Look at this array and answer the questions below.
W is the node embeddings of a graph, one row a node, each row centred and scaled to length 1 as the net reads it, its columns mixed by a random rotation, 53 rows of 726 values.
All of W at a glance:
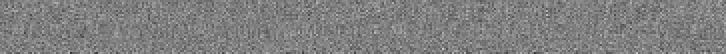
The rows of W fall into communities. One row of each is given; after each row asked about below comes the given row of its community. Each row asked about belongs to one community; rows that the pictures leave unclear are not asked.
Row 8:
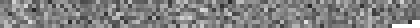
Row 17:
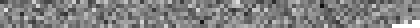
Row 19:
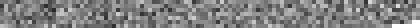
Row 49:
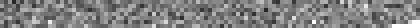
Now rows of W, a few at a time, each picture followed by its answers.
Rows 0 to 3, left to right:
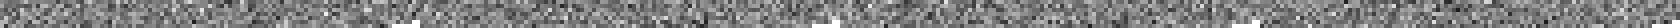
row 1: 19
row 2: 19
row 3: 49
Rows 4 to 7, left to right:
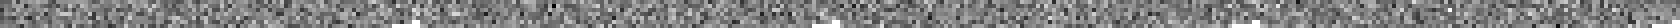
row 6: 19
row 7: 19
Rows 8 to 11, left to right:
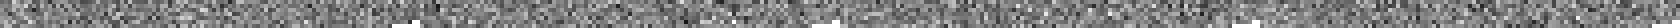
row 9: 49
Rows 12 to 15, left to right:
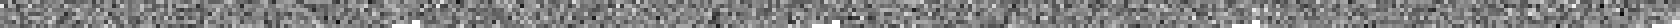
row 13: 19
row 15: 19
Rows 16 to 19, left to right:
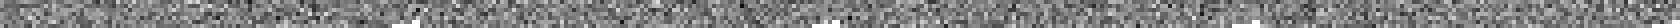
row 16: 49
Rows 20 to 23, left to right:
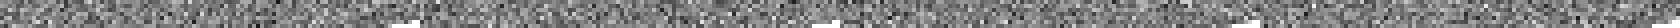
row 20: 49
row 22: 49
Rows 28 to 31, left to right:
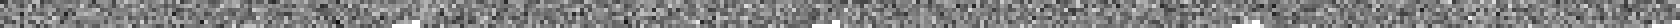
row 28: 17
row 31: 19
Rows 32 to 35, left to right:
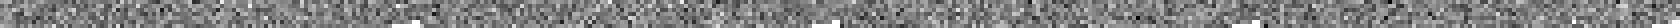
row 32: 19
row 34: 17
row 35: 49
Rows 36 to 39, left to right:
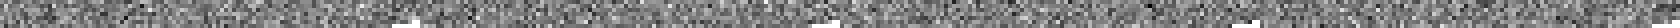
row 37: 19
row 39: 17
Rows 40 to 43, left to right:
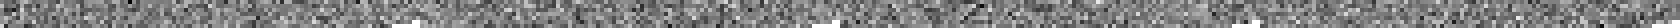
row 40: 49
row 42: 49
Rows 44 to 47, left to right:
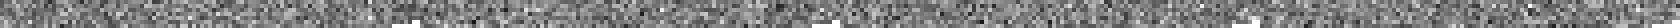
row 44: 8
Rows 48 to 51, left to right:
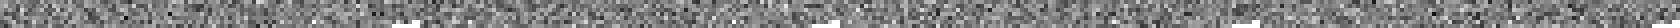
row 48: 49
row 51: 17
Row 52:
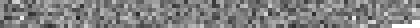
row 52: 8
